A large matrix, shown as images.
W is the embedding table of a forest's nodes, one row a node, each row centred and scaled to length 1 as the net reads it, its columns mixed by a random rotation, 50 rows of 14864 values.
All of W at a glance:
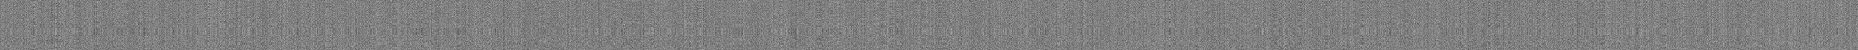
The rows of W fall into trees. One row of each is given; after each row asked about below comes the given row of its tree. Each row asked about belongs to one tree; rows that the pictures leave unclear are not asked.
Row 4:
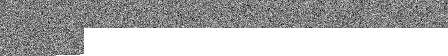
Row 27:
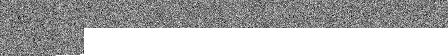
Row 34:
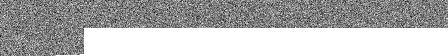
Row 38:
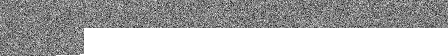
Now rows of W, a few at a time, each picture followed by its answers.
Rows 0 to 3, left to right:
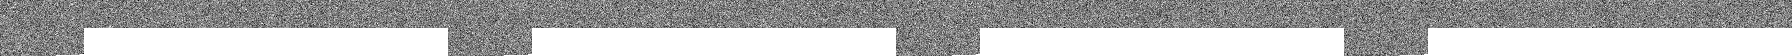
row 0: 34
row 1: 38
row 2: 38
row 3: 27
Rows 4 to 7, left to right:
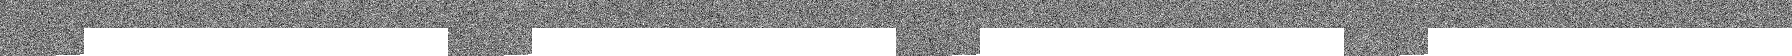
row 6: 27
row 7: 34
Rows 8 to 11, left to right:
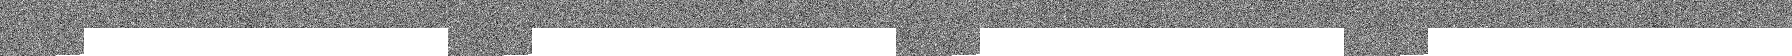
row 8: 38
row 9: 4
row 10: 38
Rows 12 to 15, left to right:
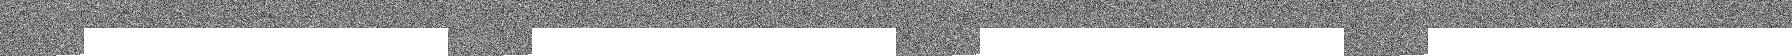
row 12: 38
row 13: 34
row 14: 38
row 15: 38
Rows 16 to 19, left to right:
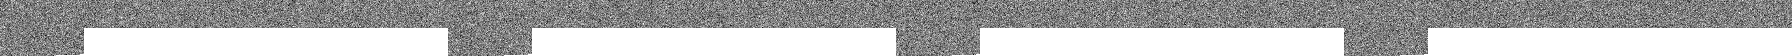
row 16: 4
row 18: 27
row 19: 34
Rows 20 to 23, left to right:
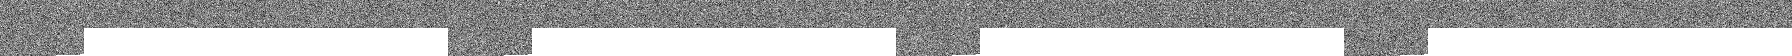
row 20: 38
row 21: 34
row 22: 34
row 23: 27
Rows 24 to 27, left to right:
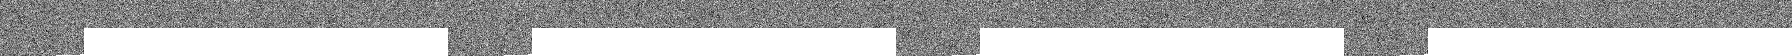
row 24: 27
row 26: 38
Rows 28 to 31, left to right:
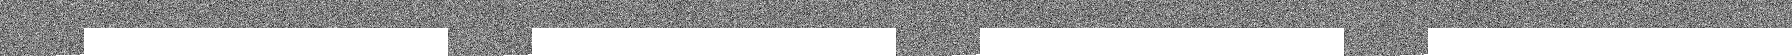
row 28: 34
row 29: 34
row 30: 34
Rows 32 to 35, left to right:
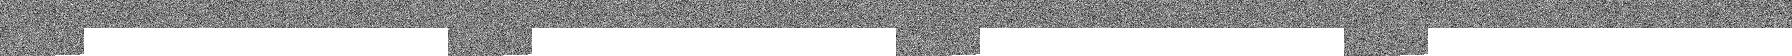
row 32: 34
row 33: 34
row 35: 27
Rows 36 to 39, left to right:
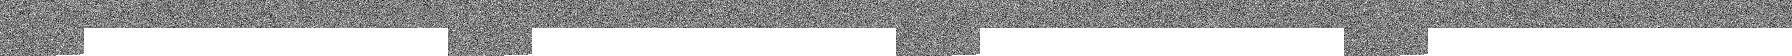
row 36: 38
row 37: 34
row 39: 38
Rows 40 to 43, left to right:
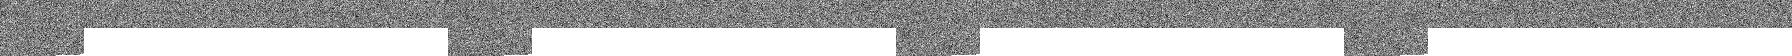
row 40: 4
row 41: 27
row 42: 38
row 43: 38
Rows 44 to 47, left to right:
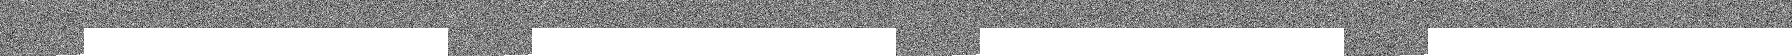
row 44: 38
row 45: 34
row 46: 34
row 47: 27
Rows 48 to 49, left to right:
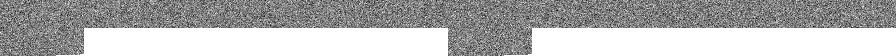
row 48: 38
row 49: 34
